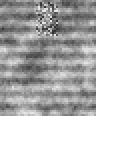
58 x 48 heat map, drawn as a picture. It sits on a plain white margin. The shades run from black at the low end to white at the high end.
In the top middle lies a patch that is rougher than the rest. Horizontal stripes repeat 9 times down the table. Values change most from cell to cell in the top middle. The grain runs across in streaks.
